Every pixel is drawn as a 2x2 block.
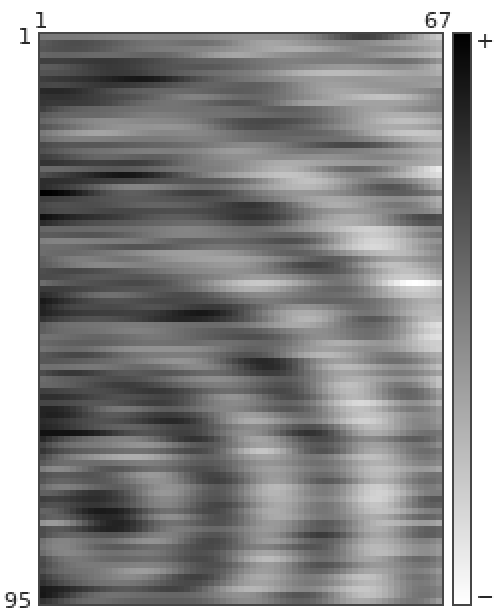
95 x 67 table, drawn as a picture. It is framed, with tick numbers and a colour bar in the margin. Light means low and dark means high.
Rings spread out from the bottom left. Values rise toward the left. The histogram is bell-shaped. The middle right is the ninth with the lowest average.
